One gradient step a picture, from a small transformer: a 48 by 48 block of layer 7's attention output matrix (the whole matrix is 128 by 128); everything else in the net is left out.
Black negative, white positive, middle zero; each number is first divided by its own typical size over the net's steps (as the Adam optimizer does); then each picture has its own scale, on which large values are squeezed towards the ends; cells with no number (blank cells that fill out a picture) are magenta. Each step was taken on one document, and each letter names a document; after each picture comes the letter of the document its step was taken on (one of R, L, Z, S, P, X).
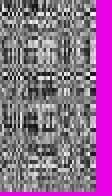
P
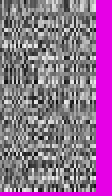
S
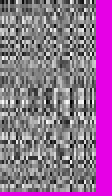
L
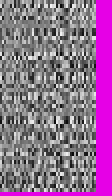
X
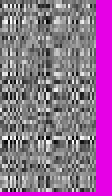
L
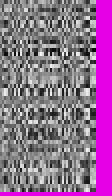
S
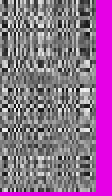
P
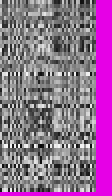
P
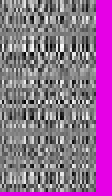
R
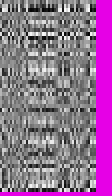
P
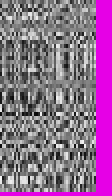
X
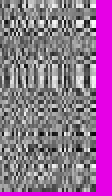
S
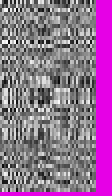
L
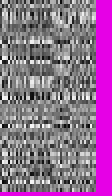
L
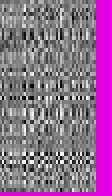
R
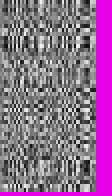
S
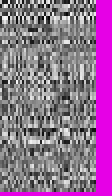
L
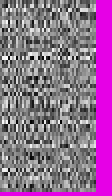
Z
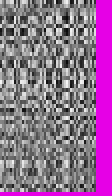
X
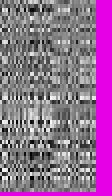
Z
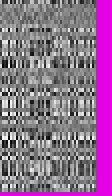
L
